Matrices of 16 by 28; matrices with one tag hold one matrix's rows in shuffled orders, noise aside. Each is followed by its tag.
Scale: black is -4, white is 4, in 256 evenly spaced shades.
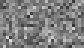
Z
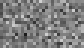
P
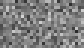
P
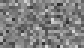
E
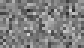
Z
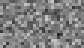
E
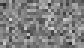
Z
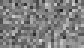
P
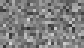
Z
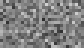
E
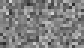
Z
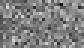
P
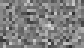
Z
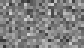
Z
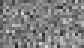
P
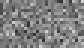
P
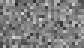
P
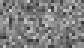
Z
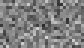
E
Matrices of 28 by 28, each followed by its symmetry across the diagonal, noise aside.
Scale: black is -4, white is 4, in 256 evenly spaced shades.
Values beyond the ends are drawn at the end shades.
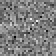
neither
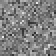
symmetric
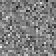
antisymmetric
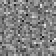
neither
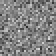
symmetric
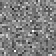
neither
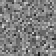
symmetric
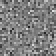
antisymmetric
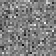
antisymmetric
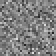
antisymmetric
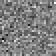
neither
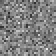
neither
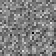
symmetric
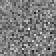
symmetric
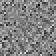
symmetric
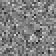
antisymmetric
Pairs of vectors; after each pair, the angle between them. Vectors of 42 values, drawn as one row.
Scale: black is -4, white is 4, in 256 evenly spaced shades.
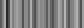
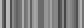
nearly opposite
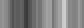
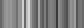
partly opposed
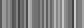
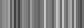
partly aligned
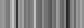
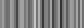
partly aligned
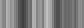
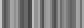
partly aligned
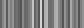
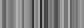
nearly opposite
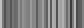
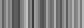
orthogonal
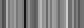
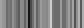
orthogonal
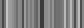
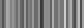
nearly parallel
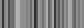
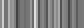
nearly opposite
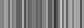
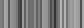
nearly parallel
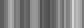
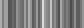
partly opposed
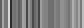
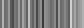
partly aligned
